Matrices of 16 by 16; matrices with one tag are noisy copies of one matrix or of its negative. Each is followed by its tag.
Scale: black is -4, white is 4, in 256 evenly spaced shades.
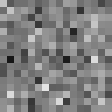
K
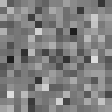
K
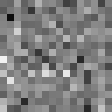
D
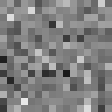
D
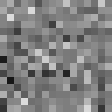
D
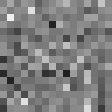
D
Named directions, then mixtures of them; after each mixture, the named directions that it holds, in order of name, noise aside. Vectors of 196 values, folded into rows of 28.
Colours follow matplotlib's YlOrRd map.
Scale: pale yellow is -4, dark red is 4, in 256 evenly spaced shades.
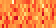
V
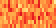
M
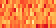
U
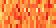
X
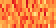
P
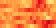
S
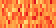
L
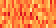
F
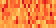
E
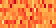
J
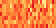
E, J, P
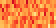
E, P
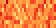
J, P, X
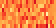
L, P, U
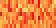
M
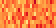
L, P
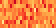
J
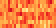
M, S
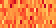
J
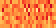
E, X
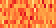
F, J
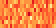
F, J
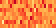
J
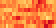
S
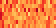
X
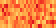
E, P, S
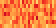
E, F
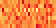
E, U, X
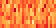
U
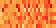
E, L, X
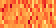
E, J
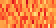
P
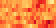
S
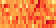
E, M, S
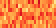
M
